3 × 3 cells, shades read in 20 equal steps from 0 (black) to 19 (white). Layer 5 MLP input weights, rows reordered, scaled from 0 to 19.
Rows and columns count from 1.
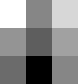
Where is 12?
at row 2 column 3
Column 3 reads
16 12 10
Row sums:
45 30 18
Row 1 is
19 10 16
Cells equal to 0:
1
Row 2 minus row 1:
-8 -3 -4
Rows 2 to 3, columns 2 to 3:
7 12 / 0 10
